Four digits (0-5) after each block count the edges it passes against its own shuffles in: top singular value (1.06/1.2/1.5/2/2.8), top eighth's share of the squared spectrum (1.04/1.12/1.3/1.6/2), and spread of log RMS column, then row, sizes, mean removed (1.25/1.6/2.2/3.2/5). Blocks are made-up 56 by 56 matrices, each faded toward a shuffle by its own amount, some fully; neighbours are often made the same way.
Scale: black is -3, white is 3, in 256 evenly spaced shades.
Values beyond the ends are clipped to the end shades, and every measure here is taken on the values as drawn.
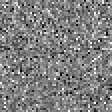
0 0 0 0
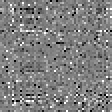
4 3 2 2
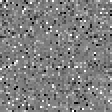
2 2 0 0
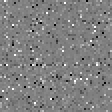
2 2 0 1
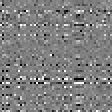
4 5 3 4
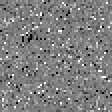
1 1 0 0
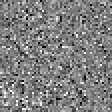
2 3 1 1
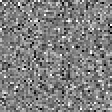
3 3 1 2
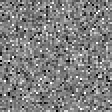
0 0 0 0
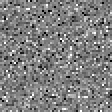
0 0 0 0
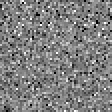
0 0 0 0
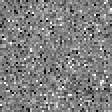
0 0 0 0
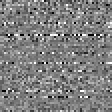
2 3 0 4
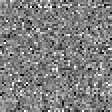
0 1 0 2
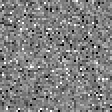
0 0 0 0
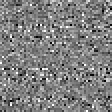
1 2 0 3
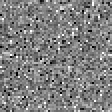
0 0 0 0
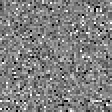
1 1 0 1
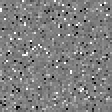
0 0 0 0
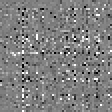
2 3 3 2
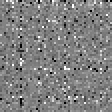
2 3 2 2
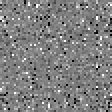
1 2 1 1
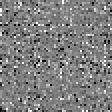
1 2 2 2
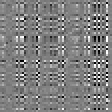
5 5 4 4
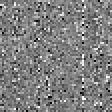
2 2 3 0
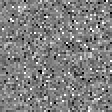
0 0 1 0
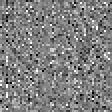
1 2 3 0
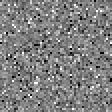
1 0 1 0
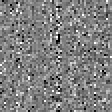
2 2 3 0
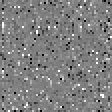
2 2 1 0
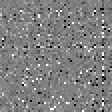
3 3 1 1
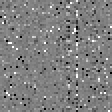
2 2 1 0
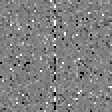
3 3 1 1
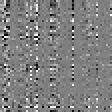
4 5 4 3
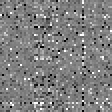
3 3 2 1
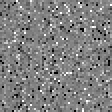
1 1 0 0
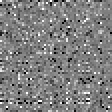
3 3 2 2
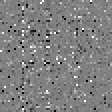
3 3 1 0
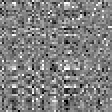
4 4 3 3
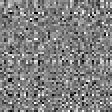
4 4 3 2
